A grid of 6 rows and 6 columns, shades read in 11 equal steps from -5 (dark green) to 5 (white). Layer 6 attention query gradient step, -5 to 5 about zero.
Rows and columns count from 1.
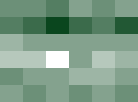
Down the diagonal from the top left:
-1 -3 0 0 1 -1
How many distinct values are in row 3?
2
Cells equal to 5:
1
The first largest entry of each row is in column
4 1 1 3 4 1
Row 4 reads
2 2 5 0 2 1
